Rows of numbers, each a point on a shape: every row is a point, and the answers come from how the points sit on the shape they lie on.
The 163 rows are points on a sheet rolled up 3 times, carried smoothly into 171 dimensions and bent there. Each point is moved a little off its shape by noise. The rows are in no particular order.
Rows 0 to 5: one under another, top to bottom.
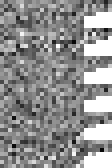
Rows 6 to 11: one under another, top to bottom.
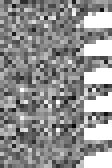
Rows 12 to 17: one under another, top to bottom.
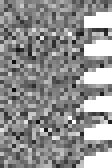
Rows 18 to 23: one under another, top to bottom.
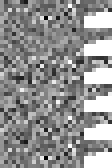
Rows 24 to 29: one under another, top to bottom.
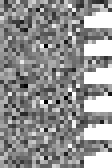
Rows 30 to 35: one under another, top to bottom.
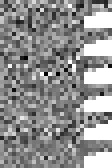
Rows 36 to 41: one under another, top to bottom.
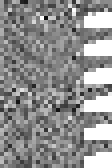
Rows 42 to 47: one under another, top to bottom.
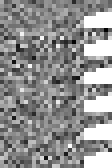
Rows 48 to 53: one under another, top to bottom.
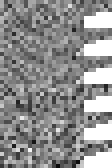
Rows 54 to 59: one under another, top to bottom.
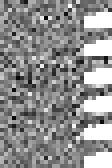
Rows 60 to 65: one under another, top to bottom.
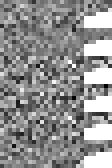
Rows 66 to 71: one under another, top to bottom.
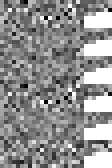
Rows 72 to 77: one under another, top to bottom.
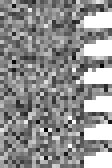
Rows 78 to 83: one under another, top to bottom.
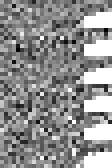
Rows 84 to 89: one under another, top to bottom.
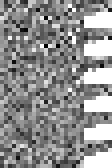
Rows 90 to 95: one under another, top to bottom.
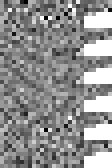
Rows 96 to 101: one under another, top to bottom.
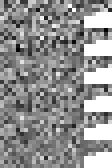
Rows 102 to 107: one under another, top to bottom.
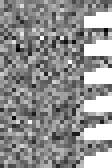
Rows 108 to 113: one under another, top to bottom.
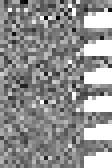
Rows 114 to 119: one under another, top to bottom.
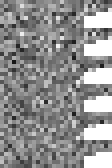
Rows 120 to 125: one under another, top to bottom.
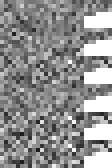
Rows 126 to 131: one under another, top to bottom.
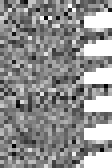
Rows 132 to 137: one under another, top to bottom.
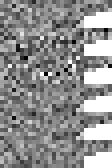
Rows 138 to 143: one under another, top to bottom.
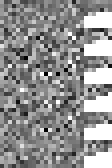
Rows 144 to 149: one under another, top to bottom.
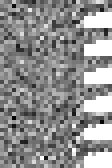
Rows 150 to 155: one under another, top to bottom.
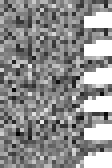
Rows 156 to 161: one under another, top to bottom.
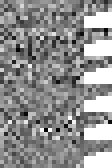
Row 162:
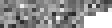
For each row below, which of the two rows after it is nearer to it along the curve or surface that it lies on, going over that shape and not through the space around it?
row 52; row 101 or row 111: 101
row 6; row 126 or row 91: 91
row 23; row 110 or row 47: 47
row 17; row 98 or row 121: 121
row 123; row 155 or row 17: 155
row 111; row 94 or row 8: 94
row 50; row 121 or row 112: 112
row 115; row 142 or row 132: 132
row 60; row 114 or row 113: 114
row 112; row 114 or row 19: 19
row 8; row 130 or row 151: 151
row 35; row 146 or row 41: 41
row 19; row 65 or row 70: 70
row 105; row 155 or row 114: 114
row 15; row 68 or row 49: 68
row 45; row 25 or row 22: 22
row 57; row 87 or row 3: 87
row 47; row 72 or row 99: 99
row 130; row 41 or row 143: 41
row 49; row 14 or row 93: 93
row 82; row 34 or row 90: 90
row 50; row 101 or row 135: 101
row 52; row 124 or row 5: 5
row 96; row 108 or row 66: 66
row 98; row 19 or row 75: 75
